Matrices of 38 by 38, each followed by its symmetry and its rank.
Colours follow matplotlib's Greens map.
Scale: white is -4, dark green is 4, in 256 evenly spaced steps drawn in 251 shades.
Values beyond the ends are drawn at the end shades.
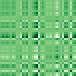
symmetric, rank one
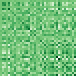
symmetric, rank three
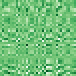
neither, rank three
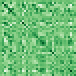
symmetric, rank five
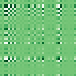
symmetric, rank one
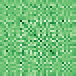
symmetric, rank three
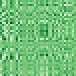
neither, rank three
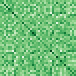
symmetric, rank five
